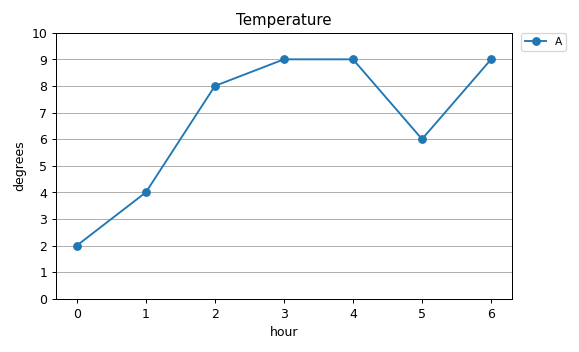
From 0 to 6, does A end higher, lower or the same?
higher
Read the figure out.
Title: Temperature
x-axis: hour, ticks 0 1 2 3 4 5 6
y-axis: degrees, ticks 0 1 2 3 4 5 6 7 8 9 10
Legend: A
Values:
A: 2 4 8 9 9 6 9
